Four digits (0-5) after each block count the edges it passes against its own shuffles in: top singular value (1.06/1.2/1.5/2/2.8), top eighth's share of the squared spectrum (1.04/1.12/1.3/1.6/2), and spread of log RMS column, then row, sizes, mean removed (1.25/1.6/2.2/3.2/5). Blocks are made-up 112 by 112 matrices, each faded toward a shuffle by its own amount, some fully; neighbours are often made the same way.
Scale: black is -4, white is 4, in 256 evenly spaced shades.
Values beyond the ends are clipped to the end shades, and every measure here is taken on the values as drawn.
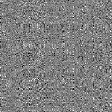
4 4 3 2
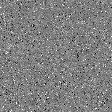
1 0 0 0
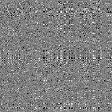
5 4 3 3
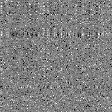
4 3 2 2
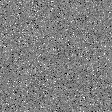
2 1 0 0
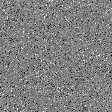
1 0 0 0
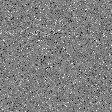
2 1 0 0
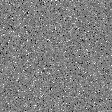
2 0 0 0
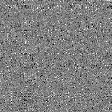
4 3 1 2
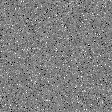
0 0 0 0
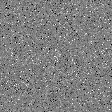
0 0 0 0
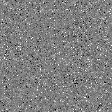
1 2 2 2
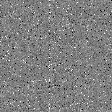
2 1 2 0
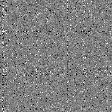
2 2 3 2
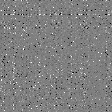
4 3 2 2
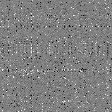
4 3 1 2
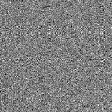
4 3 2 2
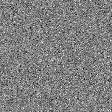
2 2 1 0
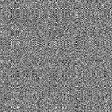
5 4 3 3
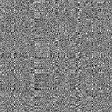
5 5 3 3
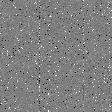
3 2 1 0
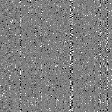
4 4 3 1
